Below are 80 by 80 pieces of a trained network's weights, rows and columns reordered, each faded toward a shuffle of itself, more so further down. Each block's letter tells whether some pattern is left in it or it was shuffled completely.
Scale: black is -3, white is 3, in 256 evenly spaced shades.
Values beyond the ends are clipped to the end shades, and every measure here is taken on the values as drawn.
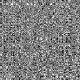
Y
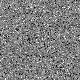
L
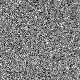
L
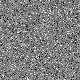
L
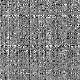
Y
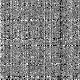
Y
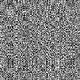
Y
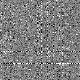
Y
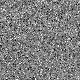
L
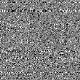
Y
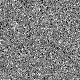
L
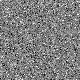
L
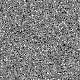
L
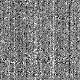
Y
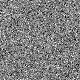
L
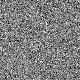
L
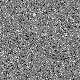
L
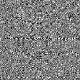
Y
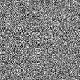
Y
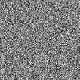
Y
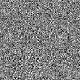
Y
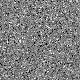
L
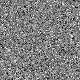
L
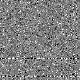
Y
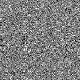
Y
